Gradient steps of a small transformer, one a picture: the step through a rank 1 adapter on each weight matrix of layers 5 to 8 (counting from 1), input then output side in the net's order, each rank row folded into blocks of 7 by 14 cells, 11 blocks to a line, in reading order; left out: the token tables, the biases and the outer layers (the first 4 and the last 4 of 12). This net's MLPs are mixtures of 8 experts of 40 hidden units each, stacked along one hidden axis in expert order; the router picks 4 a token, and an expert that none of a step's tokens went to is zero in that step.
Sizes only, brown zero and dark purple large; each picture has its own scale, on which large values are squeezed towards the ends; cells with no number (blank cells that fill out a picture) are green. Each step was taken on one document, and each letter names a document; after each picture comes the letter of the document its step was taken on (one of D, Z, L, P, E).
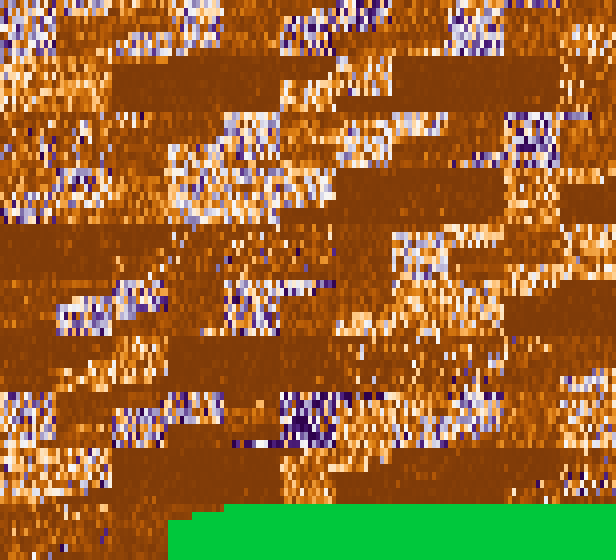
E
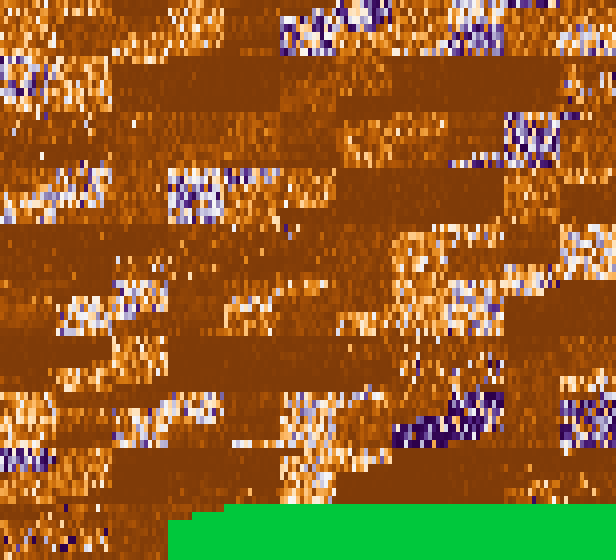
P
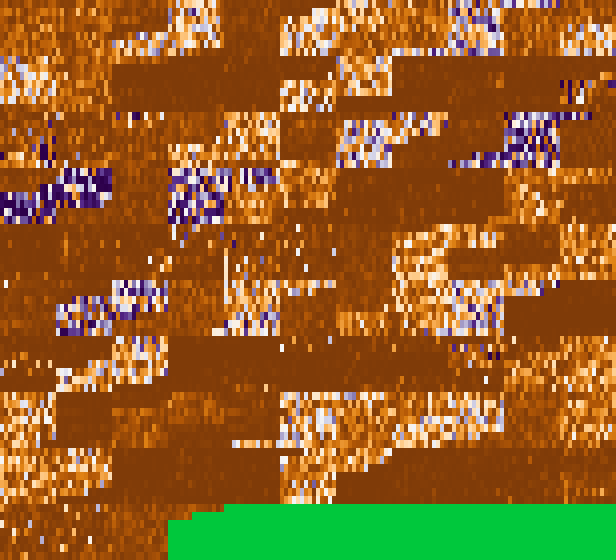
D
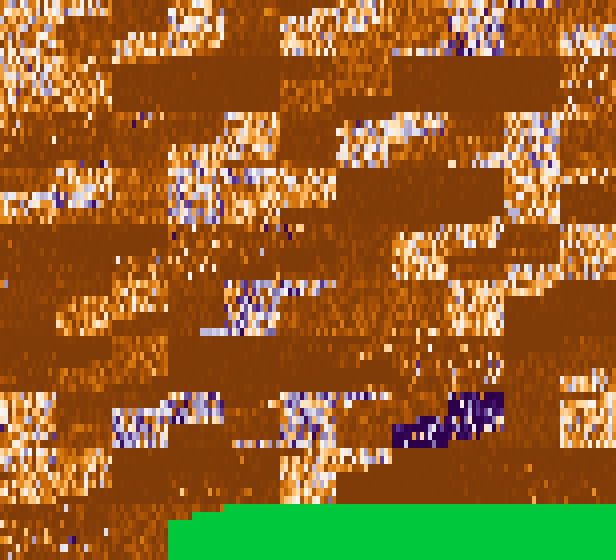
P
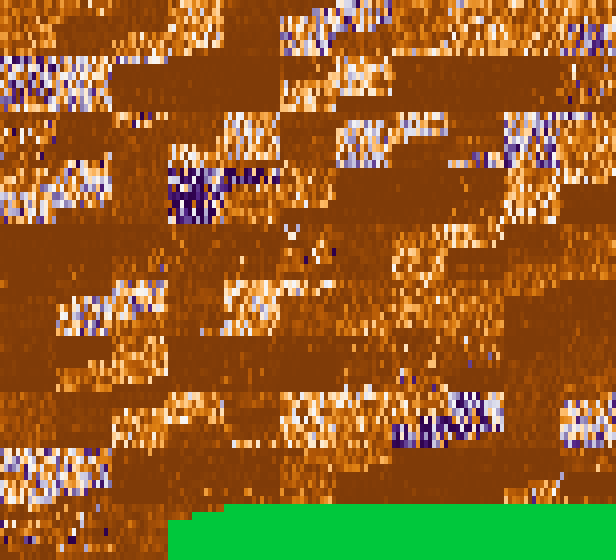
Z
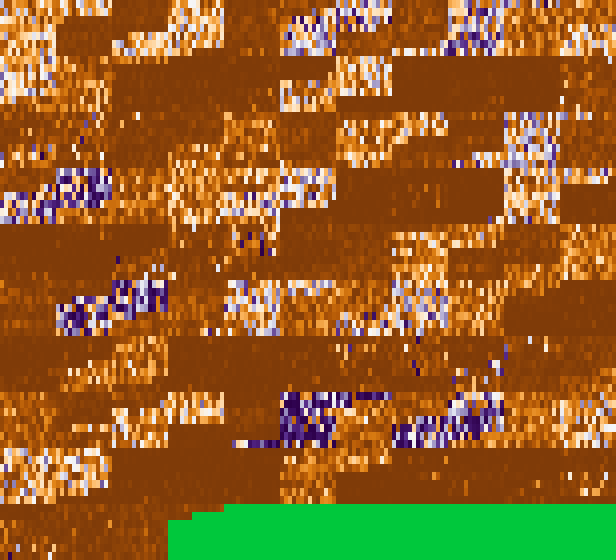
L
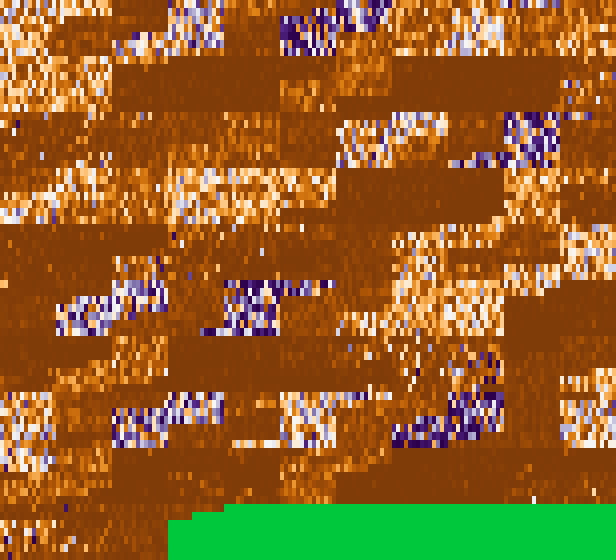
P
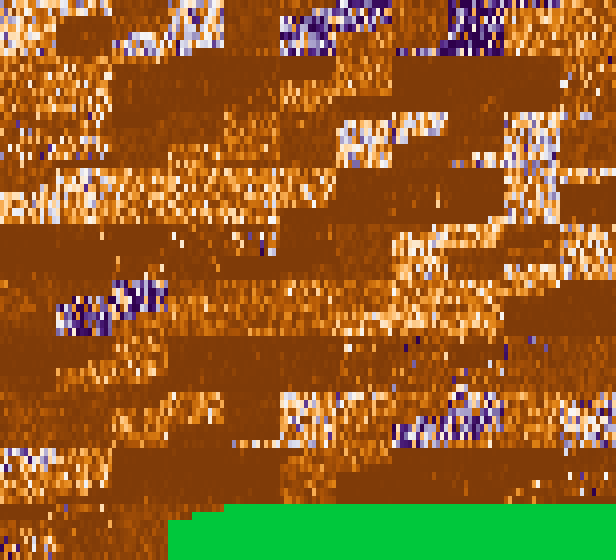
L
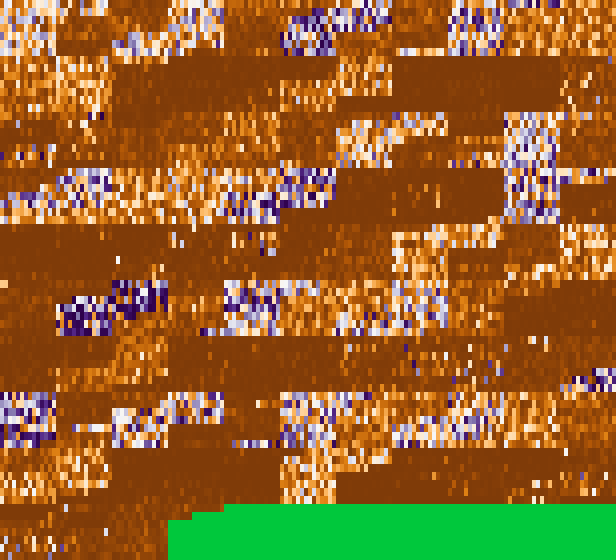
L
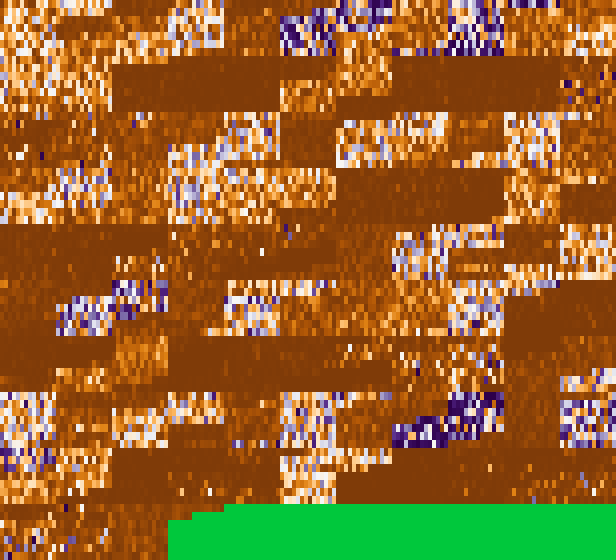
P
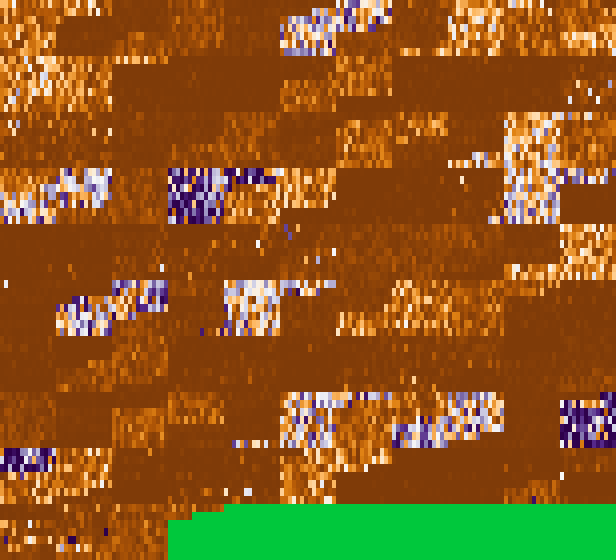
Z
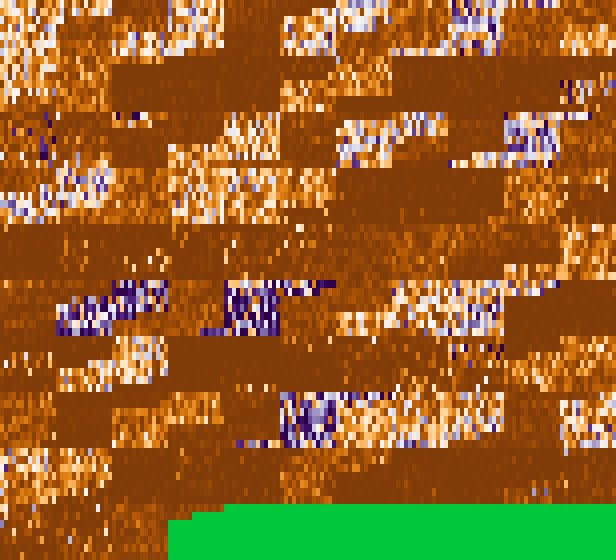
D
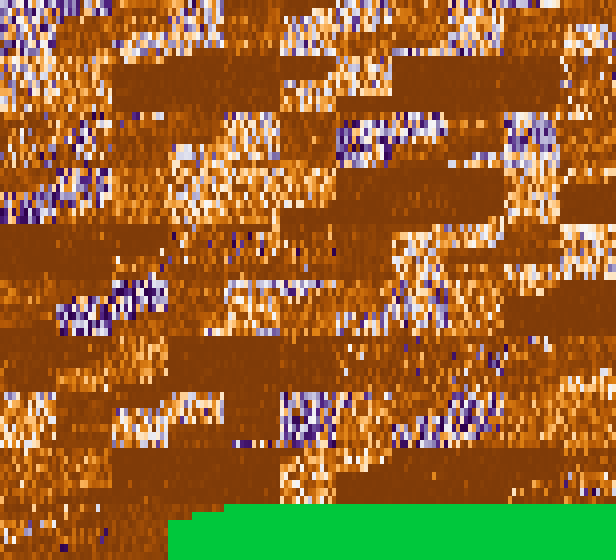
E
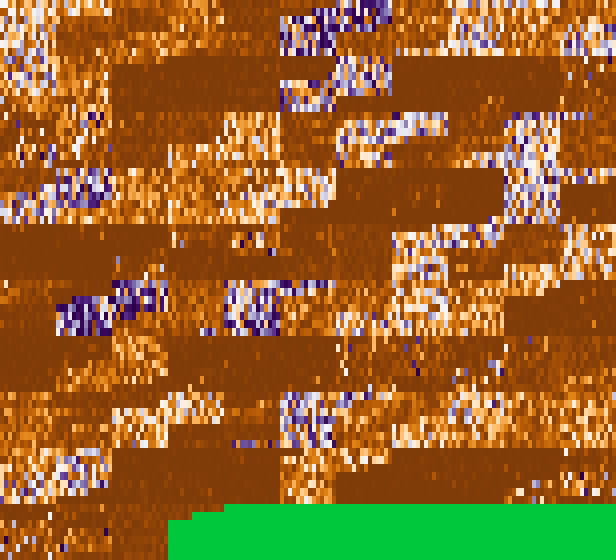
L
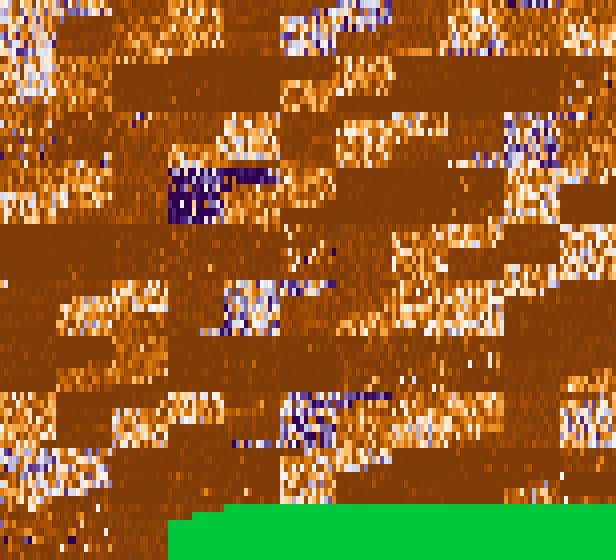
Z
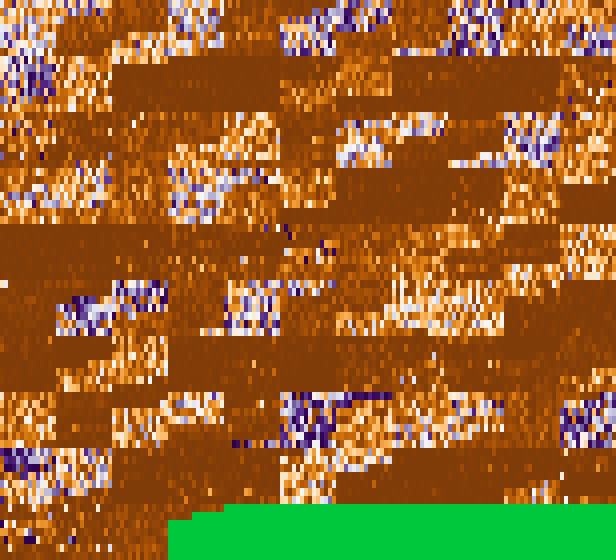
Z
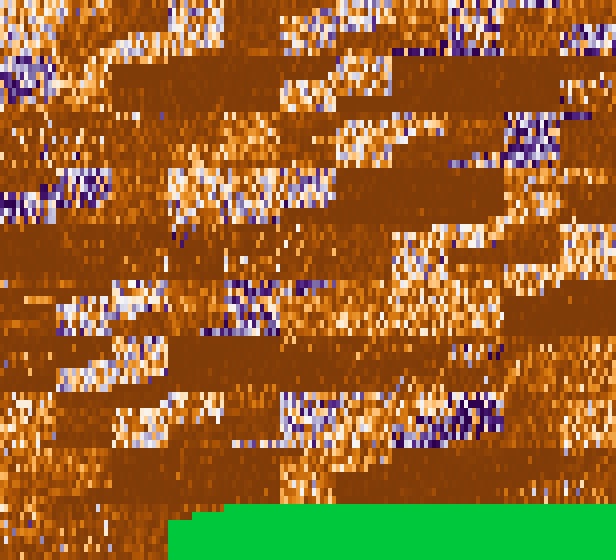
D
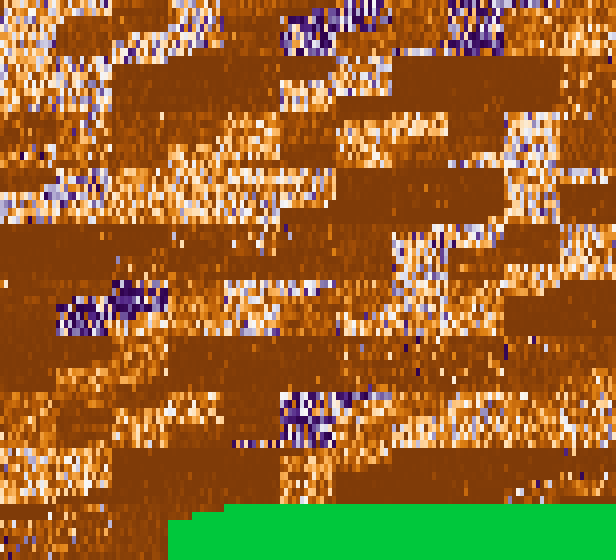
L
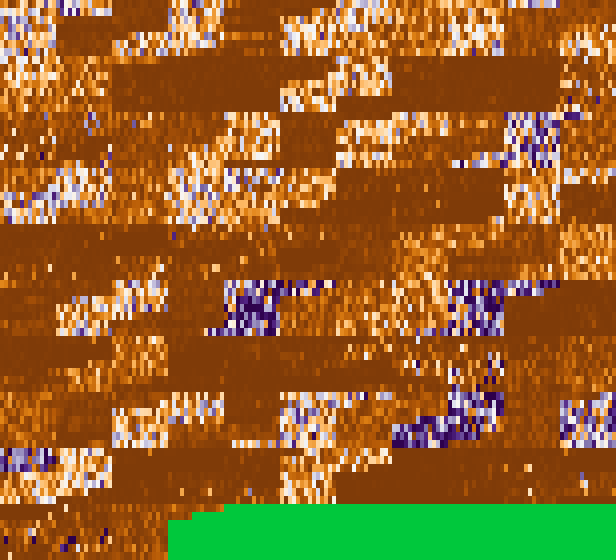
P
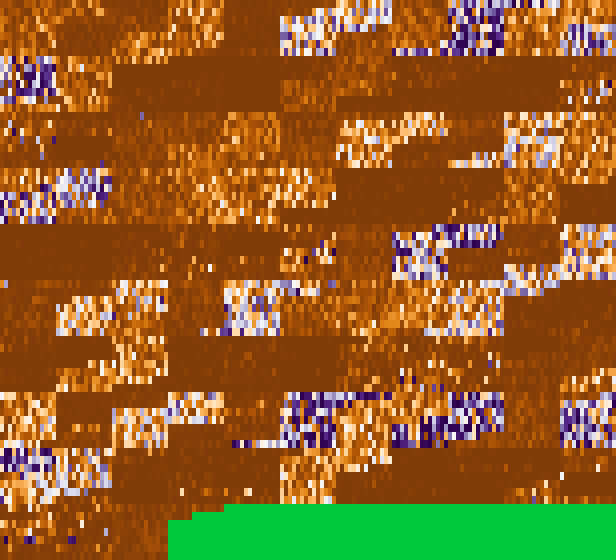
Z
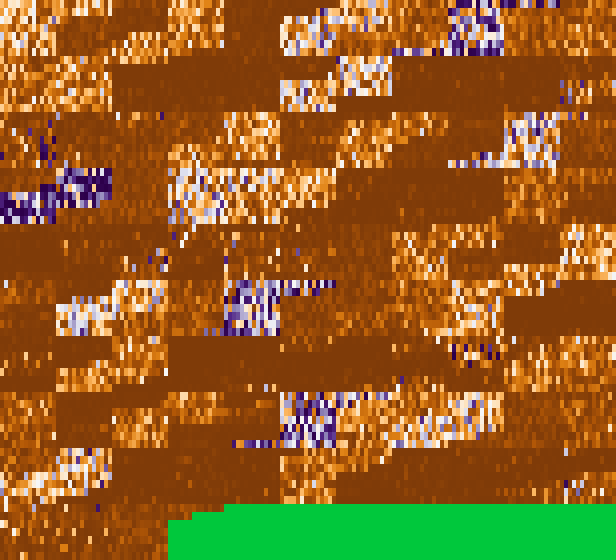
D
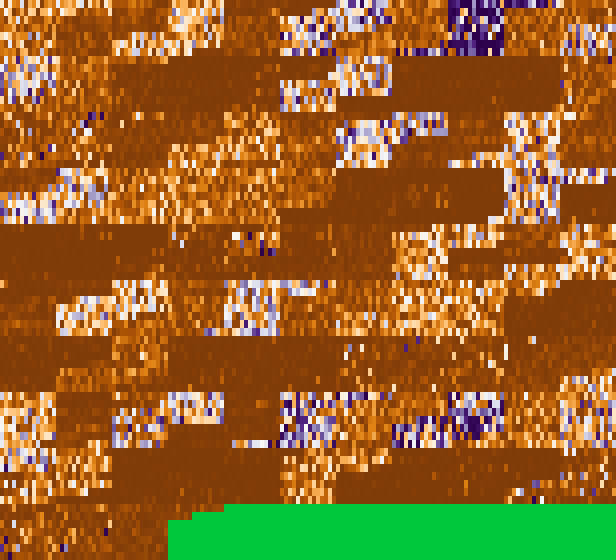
L
